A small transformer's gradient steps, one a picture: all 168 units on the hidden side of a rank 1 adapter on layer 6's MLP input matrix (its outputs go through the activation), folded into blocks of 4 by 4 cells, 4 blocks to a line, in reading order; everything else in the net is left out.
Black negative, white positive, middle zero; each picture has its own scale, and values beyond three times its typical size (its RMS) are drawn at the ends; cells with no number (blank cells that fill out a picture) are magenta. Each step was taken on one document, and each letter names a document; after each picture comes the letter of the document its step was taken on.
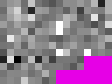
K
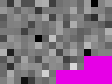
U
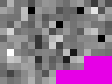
K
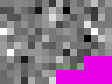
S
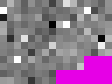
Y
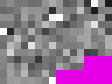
S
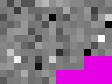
K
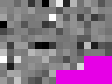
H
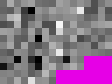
U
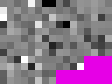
Y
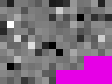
H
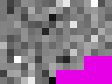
S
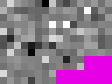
Y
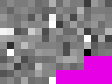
S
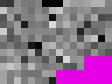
H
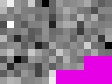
H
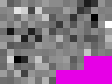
K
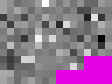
U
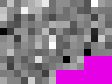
U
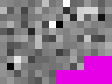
Y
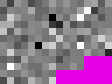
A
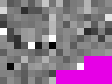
Y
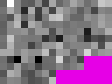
S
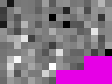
H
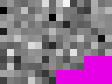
H
